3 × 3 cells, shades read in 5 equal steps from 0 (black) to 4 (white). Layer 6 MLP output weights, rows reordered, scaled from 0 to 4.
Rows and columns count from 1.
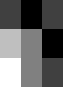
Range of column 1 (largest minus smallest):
3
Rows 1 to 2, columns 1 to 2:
1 0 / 3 2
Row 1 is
1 0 1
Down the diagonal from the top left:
1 2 1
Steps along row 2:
down down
